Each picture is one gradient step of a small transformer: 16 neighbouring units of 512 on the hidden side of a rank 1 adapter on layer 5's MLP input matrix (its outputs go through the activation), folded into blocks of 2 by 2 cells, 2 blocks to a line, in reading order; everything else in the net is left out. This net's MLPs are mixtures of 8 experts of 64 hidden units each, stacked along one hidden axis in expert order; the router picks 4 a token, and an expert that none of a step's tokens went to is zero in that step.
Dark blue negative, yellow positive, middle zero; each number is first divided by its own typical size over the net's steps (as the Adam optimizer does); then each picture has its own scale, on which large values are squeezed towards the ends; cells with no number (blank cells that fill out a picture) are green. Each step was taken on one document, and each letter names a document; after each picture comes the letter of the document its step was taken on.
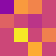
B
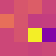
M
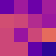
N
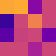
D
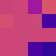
N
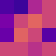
D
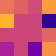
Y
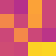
B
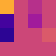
D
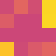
Y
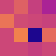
M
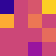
D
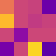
N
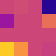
Y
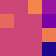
B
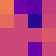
B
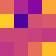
Y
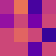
B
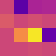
M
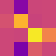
M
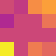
Y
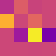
M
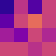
D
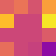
Y
